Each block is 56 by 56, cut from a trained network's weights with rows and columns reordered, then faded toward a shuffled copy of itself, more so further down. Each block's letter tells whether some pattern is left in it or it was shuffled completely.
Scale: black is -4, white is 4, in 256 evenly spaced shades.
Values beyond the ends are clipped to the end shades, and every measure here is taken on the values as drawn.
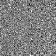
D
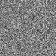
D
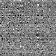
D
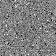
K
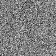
K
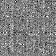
D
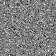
K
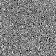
D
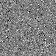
K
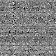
D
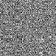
D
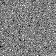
K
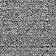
D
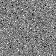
K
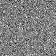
K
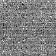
D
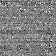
D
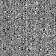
D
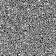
K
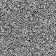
K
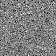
K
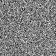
K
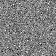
K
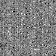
D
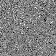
K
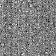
D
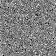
K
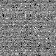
D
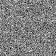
K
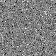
K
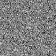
D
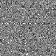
D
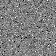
K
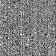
D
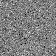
K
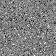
K
